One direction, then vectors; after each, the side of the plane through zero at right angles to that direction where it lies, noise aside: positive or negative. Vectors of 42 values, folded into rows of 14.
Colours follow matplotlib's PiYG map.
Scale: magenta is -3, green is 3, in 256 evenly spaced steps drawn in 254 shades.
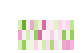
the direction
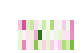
negative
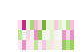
negative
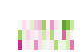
negative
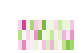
negative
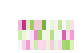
negative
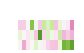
negative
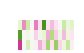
negative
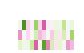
positive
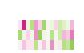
negative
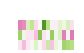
negative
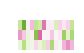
positive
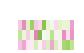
negative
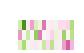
positive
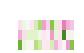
positive
